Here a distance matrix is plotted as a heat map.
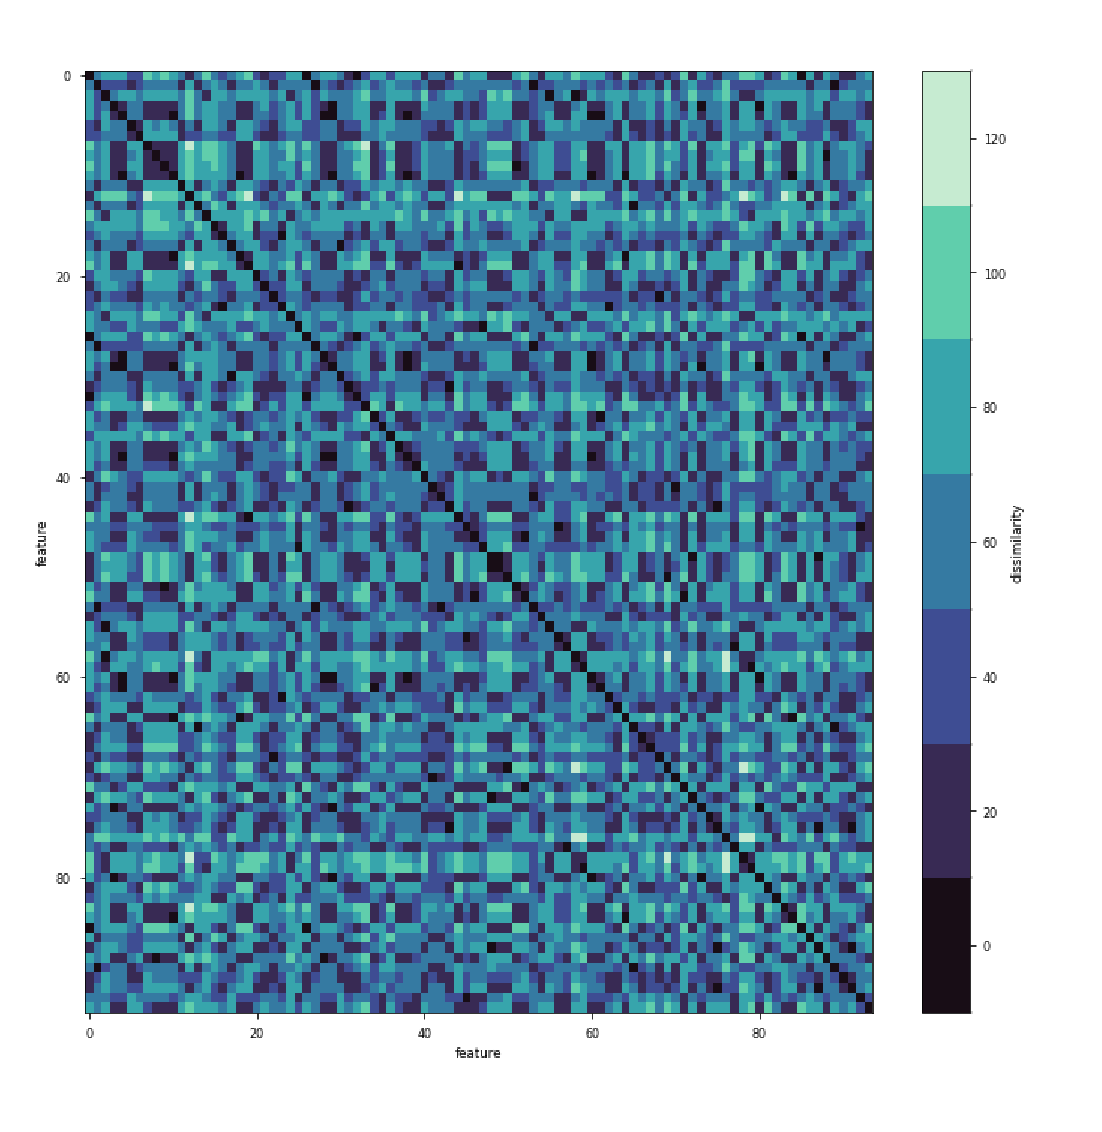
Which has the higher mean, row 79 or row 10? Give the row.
79
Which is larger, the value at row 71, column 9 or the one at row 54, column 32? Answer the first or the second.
the first
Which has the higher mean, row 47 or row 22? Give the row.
47
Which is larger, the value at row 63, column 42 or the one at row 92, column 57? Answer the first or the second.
the first
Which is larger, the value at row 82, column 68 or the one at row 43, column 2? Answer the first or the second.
the second
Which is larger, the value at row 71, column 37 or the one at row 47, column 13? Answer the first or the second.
the second
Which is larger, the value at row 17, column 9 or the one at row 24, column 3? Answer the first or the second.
the second
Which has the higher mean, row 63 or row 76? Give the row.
76
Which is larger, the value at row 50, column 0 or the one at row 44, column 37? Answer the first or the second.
the second
